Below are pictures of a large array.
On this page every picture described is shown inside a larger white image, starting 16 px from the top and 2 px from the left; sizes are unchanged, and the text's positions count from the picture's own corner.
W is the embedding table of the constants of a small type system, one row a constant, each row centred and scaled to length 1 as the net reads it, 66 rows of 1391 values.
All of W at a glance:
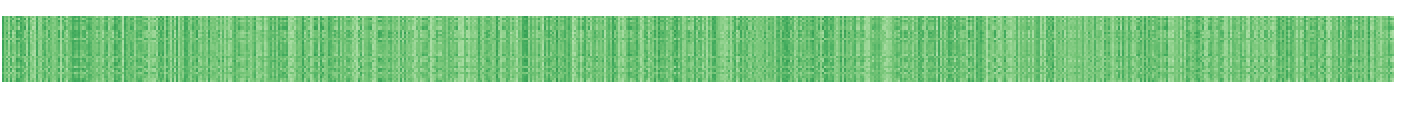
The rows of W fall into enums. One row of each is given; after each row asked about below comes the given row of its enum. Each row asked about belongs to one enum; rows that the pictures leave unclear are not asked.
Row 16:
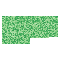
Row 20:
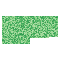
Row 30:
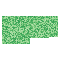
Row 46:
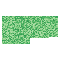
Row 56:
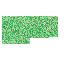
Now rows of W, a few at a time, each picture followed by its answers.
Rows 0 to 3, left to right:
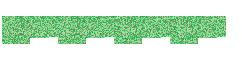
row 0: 20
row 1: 46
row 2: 30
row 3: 30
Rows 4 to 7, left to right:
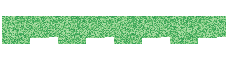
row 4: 16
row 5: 46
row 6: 20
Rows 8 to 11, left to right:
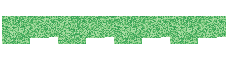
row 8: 30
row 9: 46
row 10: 30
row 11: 30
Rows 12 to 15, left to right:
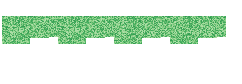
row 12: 30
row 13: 30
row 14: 46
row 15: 20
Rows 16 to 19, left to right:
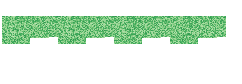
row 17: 16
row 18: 46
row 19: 20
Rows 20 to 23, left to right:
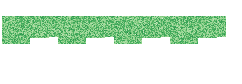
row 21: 16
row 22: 56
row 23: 30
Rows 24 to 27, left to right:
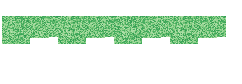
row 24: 46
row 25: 16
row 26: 30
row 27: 16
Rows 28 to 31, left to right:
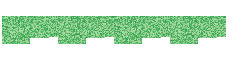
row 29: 46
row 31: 46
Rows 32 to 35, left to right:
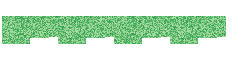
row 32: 46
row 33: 30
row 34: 20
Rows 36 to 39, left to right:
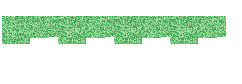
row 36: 16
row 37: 30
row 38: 30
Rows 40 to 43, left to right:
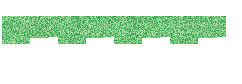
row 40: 56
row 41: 20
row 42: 46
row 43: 16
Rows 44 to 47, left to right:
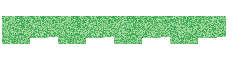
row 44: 20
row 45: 20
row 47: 30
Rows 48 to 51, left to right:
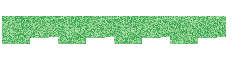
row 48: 46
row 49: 30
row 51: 56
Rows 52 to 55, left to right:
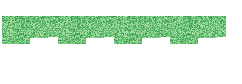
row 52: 46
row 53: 46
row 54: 16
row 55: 20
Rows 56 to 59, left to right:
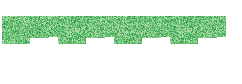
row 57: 30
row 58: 16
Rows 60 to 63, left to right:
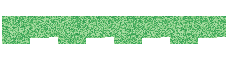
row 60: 30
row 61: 20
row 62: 46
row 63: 16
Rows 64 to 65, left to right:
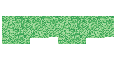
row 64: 46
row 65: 46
